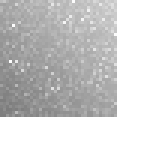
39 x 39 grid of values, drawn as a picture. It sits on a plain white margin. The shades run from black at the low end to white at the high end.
Ninth with the highest average: top right. Ninth with the lowest average: bottom left. Mirror symmetry: none. Slope: up to the top right.
